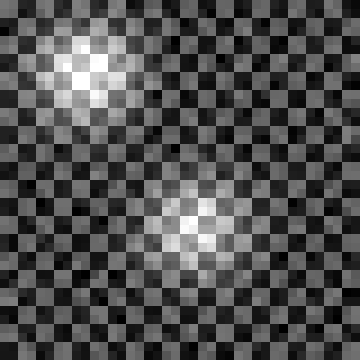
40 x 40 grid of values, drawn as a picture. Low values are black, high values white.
Average level on the scale: 30%. Bumps: two. Ninth with the highest average: top left. Odd rows or columns: none.
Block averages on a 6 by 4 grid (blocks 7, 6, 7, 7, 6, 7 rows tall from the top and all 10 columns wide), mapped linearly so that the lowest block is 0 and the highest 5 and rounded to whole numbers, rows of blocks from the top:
3200 | 5400 | 1110 | 0250 | 0230 | 0000
